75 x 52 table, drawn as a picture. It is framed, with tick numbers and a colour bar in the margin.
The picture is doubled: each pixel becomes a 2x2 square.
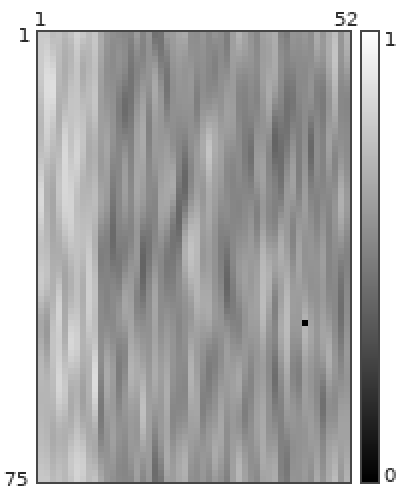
A single lone cell is far lower than the cells round it. The left part is higher, up to a seam about 20% of the way across. Streaks run downward.
